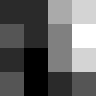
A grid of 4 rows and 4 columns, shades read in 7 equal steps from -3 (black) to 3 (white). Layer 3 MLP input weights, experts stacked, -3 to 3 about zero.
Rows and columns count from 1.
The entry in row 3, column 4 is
2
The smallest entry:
-3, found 2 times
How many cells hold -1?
3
